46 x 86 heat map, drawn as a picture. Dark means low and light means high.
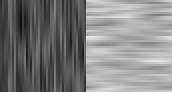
The table splits into one row of 2 panels. Panel 1,1: low, streaked downward. Panel 1,2: high, streaked across.
